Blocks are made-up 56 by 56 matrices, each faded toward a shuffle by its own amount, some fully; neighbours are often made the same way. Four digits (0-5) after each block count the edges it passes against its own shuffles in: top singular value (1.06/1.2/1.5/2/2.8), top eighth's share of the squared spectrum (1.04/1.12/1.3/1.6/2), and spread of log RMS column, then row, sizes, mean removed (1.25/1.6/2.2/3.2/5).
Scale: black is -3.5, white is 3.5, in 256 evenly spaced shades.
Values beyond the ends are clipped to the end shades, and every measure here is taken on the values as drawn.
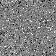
0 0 0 1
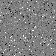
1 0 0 0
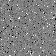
0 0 0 0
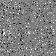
2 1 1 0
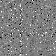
2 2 1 1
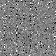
2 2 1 0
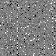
3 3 2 0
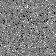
1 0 0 0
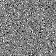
0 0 0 0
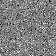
2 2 0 0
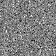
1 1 0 0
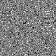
3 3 0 1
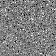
0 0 0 0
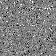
0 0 0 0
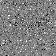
1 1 0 2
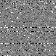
2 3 0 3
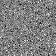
0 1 0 0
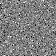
2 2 0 0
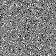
2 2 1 0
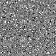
3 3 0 1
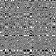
4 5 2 3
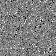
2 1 0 0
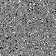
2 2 0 0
